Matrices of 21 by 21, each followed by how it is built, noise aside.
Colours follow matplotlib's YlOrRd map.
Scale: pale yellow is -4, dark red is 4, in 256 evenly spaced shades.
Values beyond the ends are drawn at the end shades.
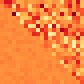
upper triangular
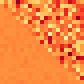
upper triangular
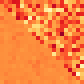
upper triangular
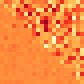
upper triangular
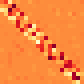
banded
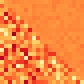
lower triangular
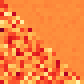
lower triangular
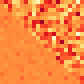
upper triangular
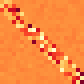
banded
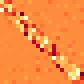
banded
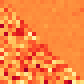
lower triangular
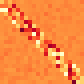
banded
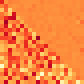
lower triangular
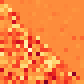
lower triangular
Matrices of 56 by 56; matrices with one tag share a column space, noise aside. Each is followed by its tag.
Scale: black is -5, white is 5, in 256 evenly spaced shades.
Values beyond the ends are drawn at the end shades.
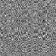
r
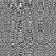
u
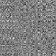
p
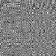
u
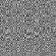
r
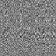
r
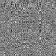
u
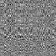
r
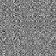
p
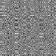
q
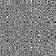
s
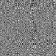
u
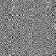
q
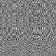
r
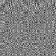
u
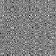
q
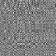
u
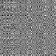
q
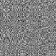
p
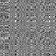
p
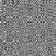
s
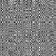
s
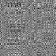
u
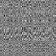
r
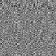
u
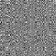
s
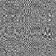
r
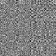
s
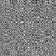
s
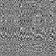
r
